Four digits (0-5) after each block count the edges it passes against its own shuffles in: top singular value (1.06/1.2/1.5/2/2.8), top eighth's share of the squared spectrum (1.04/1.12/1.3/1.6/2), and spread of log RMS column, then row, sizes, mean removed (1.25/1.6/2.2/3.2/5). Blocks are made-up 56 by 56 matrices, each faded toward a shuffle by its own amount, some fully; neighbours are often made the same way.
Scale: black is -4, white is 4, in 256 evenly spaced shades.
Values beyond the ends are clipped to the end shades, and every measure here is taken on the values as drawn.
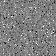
1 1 0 0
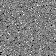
0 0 0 0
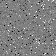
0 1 0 0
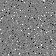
1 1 0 0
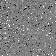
2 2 1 0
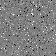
0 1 0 0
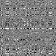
4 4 2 3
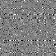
4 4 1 3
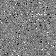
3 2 0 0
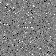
1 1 0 0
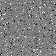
0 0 1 0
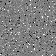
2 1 0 0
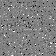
1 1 0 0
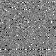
3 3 0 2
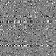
4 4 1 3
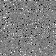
2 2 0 2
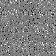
3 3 0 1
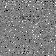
2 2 0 1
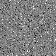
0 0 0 0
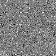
2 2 0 2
